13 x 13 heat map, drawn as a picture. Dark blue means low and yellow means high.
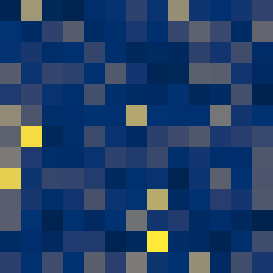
Histogram: skewed, a long tail of high values. Mirror symmetry: none. Slope: none. Roughest part: bottom middle. Odd rows or columns: none.
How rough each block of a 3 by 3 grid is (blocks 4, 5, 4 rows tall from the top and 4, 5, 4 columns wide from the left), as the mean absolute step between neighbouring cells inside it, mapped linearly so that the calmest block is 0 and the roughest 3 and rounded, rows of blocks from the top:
1 0 1
2 1 1
0 3 1
